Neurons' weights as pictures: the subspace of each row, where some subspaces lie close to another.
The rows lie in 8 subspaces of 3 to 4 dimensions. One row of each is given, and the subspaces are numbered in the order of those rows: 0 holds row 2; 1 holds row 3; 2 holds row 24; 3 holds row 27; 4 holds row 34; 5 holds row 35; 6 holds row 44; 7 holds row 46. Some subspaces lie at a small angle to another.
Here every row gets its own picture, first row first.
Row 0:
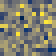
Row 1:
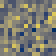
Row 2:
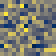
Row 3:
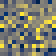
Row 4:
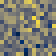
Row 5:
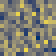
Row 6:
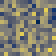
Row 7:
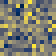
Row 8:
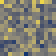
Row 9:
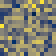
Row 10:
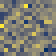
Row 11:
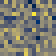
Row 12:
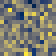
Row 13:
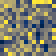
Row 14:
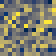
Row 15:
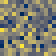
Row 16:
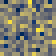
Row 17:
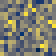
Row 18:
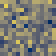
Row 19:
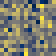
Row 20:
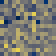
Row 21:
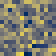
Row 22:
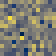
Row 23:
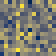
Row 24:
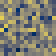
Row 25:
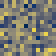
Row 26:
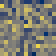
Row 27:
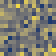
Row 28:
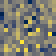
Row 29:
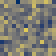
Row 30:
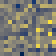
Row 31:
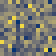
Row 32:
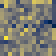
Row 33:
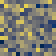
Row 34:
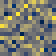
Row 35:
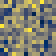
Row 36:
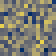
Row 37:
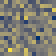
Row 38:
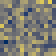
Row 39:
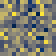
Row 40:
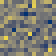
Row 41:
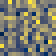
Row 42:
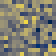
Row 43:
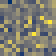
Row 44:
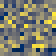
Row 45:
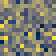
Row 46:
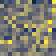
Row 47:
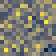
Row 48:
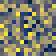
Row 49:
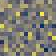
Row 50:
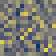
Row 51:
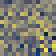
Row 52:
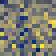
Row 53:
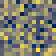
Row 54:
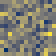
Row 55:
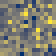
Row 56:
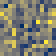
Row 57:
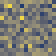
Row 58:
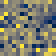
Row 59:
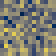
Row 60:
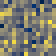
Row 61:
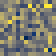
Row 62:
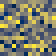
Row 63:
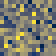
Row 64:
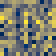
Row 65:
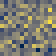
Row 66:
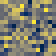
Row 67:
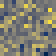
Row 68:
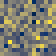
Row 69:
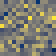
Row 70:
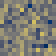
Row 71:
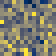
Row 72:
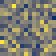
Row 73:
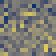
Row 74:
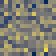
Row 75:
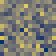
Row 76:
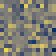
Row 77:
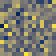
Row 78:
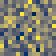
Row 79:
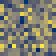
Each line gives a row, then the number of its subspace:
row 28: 2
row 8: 7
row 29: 7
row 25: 6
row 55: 3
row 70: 2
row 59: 0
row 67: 6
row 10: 6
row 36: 0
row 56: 5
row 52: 4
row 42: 3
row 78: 6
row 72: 4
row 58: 1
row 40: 3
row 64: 5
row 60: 5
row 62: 4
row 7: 3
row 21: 0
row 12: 0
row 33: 4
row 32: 7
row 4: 0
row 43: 2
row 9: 5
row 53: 6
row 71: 0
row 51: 4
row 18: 7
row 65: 1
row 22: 4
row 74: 3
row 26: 5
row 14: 7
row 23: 2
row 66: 3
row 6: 5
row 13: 7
